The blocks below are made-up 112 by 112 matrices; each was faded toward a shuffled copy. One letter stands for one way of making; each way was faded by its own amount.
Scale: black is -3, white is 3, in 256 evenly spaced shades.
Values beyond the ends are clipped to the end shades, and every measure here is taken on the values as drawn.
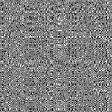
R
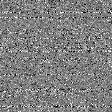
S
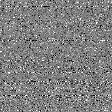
S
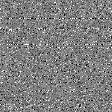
S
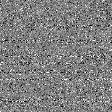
S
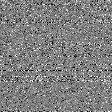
S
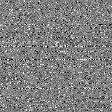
S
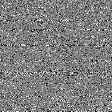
S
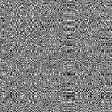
R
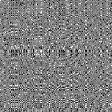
R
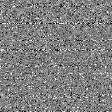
S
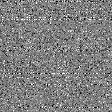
S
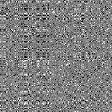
R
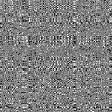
R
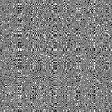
R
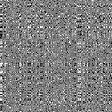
R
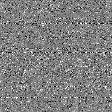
S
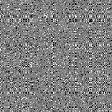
R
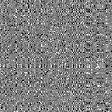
R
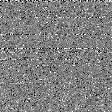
S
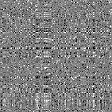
R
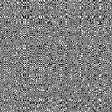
R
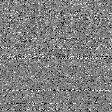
S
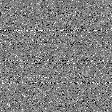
S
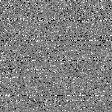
S
